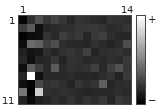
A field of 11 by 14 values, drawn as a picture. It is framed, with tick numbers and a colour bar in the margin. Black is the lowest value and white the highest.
The right part is calmer, past a seam about 20% of the way across. The bottom left is the roughest part. Overall the values sit about 20% of the way up the scale. No overall slope runs across the table.
